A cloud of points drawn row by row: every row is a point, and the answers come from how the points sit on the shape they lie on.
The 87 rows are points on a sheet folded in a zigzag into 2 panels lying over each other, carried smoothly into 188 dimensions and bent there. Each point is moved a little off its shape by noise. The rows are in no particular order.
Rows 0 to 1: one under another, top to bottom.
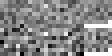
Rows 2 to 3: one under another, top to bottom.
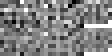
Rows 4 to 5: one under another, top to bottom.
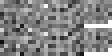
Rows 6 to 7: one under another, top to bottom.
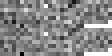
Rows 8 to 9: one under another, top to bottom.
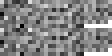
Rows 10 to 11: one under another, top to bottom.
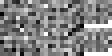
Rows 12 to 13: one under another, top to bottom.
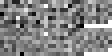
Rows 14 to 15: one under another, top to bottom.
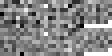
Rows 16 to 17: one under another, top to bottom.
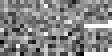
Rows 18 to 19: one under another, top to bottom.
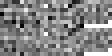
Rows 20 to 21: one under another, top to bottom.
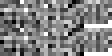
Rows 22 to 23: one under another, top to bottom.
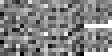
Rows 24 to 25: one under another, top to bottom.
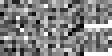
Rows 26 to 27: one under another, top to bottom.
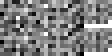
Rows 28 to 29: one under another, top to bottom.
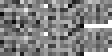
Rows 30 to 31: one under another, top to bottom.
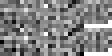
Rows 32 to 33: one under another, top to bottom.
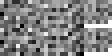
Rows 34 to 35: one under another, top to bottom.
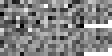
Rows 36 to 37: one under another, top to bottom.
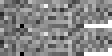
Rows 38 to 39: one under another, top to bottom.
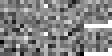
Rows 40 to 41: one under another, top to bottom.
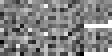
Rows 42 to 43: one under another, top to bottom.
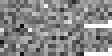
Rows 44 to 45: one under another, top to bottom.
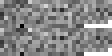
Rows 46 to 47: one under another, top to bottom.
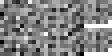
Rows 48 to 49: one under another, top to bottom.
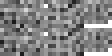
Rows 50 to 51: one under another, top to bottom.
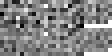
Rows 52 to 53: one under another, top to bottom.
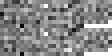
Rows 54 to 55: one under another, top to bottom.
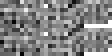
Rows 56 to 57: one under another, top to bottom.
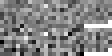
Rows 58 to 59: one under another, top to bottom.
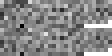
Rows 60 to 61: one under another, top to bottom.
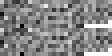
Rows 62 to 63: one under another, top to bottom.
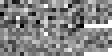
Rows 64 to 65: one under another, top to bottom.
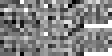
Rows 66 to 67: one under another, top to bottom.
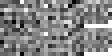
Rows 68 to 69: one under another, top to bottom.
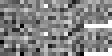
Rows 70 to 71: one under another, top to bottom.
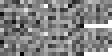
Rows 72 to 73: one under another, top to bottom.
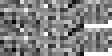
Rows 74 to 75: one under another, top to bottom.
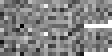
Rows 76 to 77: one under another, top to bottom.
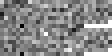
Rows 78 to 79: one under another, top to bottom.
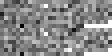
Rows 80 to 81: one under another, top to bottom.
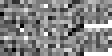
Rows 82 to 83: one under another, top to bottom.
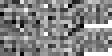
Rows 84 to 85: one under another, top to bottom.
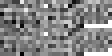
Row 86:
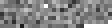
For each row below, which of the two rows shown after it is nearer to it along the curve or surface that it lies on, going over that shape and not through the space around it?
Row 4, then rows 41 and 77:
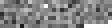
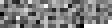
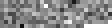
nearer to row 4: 41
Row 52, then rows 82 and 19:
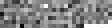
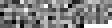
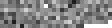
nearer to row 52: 82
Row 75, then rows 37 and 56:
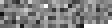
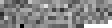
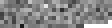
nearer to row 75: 56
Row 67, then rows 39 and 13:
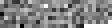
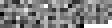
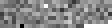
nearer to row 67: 13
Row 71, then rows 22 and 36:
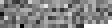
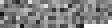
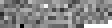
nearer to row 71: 36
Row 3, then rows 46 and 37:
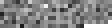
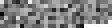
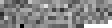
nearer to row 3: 46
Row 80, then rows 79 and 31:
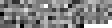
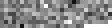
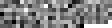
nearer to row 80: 31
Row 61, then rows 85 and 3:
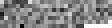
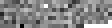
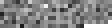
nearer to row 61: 85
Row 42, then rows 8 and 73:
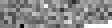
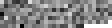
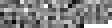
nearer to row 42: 8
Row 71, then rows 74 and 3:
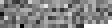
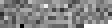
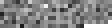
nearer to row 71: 74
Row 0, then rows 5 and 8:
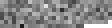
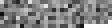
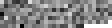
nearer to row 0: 5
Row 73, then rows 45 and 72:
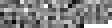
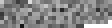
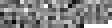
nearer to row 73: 72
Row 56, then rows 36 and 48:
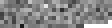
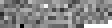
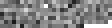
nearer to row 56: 48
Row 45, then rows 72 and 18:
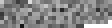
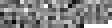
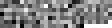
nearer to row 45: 72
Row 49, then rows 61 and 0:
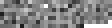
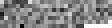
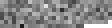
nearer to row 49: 0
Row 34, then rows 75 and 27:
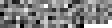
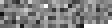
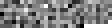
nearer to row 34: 27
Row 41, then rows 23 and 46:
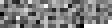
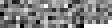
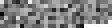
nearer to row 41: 46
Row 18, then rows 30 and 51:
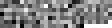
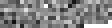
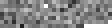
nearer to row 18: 30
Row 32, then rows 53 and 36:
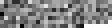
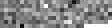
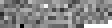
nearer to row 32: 36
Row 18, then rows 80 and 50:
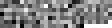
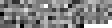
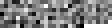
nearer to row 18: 80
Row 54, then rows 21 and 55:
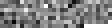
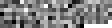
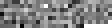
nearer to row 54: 21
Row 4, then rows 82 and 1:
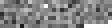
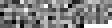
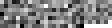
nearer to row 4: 82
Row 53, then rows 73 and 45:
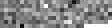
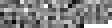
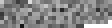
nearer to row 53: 73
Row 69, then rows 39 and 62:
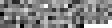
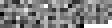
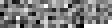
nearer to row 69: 62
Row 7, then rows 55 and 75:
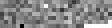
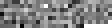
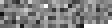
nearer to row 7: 55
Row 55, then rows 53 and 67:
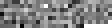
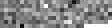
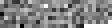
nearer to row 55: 67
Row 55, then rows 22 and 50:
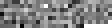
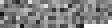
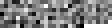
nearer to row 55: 50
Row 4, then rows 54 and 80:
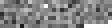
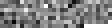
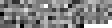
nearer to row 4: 54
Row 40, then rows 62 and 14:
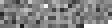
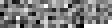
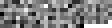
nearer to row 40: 14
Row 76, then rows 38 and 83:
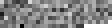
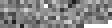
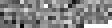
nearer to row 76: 83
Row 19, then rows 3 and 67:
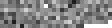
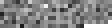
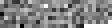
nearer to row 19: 3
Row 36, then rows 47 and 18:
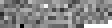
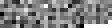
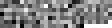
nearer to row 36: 18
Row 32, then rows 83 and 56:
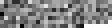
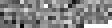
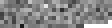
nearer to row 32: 83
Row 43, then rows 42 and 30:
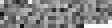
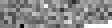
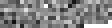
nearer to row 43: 30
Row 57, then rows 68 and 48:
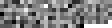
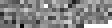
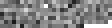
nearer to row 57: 48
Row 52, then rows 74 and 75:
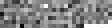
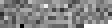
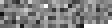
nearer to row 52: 74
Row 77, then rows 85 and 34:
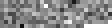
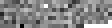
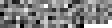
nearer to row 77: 85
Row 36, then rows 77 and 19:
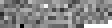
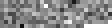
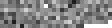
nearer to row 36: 77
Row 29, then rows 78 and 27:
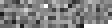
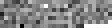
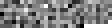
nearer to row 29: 27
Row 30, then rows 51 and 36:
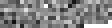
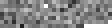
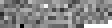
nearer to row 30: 51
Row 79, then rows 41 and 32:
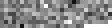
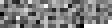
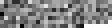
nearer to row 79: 32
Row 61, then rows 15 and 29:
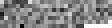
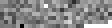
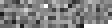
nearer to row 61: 15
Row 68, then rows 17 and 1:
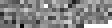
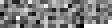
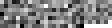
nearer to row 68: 1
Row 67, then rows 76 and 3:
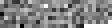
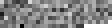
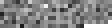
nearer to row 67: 76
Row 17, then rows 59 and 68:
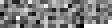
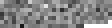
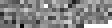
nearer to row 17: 59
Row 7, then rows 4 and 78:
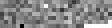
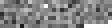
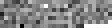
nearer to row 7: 78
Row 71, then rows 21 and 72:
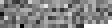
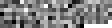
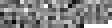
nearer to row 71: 21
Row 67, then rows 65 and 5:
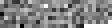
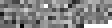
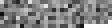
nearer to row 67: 65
